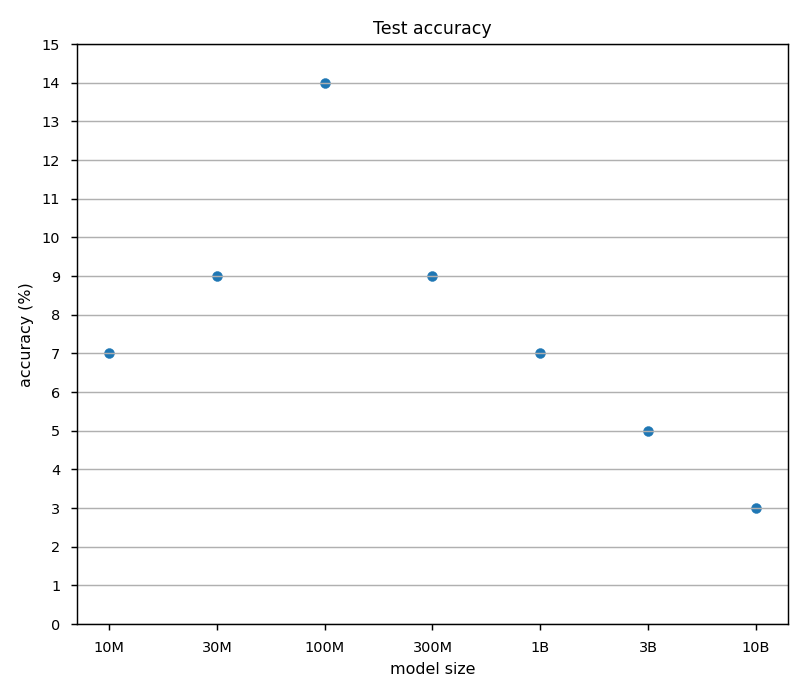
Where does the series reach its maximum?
100M
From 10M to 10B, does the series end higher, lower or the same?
lower
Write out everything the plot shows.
Title: Test accuracy
x-axis: model size, ticks 10M 30M 100M 300M 1B 3B 10B
y-axis: accuracy (%), ticks 0 1 2 3 4 5 6 7 8 9 10 11 12 13 14 15
Values:
7 9 14 9 7 5 3
